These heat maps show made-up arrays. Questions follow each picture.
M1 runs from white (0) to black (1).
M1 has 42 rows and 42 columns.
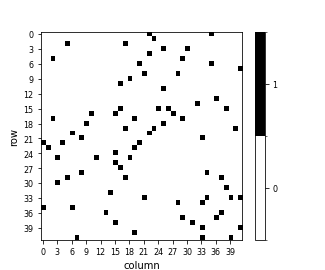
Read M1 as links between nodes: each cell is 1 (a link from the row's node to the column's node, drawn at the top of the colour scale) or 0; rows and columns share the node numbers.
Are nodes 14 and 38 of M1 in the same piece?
no
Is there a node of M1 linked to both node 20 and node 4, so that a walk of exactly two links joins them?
yes
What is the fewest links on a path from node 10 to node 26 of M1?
3
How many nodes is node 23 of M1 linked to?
2
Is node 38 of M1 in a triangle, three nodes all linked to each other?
no
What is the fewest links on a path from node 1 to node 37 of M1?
5
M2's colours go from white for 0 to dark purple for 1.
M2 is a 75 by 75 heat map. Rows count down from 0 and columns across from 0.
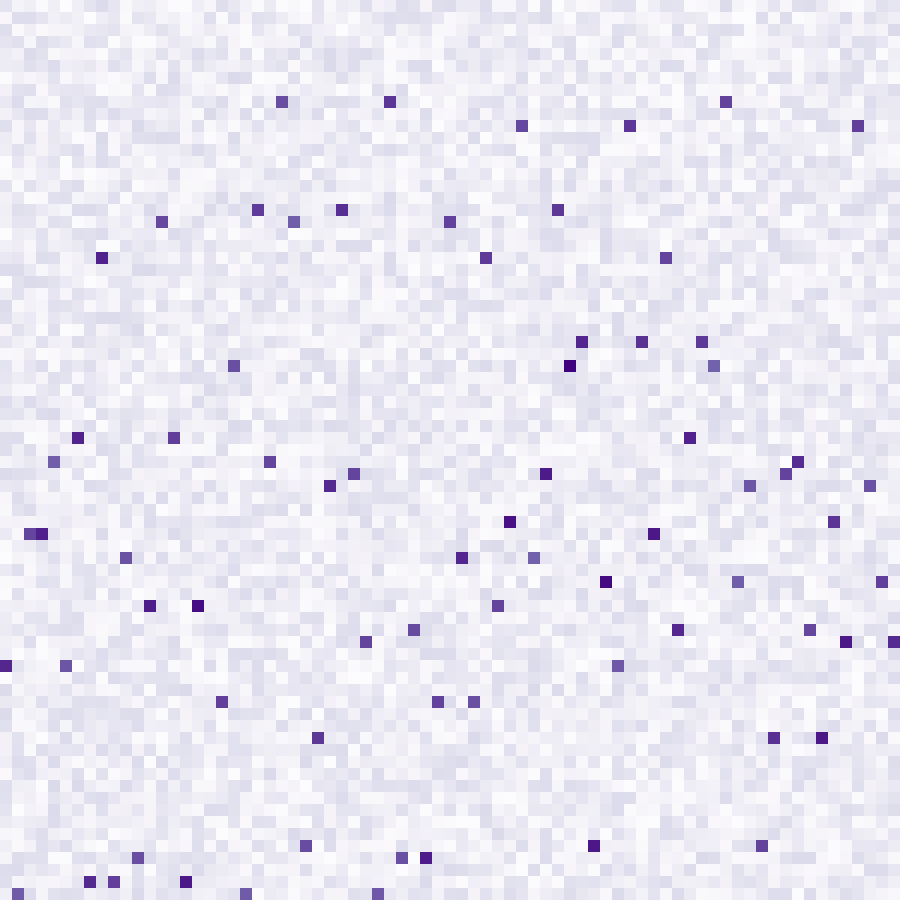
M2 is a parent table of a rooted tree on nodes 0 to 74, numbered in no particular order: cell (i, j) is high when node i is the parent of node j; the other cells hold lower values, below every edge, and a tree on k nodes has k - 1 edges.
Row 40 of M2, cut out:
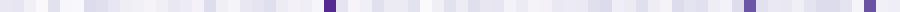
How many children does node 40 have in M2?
3
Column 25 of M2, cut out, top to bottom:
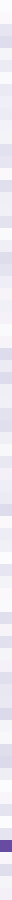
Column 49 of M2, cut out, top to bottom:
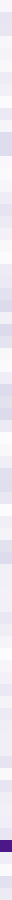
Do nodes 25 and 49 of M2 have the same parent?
yes
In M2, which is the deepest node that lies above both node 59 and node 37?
28
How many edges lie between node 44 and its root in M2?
2
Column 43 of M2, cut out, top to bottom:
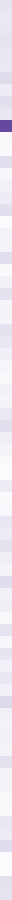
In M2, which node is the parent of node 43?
10
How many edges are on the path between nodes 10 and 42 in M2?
2
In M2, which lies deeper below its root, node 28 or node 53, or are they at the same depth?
node 53
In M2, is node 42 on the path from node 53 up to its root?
no
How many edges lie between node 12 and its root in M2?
4
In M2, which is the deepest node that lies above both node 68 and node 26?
61
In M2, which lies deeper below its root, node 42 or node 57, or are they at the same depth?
the same depth
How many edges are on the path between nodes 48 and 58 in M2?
2
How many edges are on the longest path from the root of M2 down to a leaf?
4
